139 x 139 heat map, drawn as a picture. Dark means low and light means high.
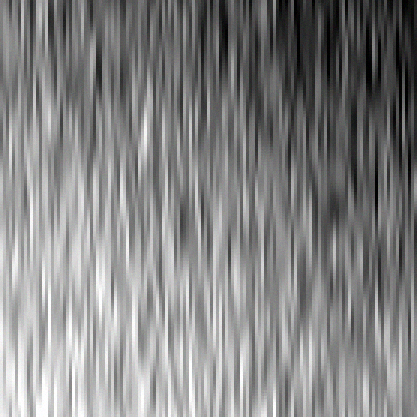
The ninth with the lowest average is the top right. The grain runs up and down. The ninth with the highest average is the bottom left. The field climbs toward the bottom left.
